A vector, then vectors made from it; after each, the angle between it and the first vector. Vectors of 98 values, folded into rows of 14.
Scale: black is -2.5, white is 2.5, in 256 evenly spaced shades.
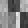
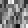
partly opposed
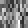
partly aligned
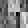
nearly opposite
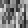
partly aligned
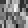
partly opposed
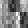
nearly parallel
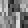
nearly parallel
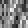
partly opposed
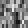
partly opposed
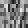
partly aligned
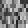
partly opposed
